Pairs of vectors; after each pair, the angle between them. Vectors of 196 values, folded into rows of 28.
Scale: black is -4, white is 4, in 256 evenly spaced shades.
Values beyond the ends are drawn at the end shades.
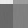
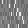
orthogonal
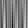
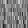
partly opposed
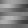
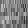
partly aligned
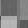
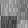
nearly opposite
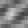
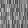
orthogonal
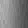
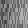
partly opposed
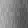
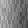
nearly parallel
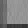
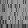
partly aligned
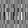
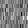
partly opposed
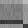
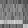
nearly opposite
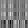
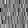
orthogonal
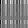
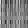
nearly opposite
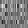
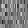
nearly parallel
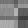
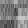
nearly opposite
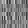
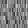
partly opposed
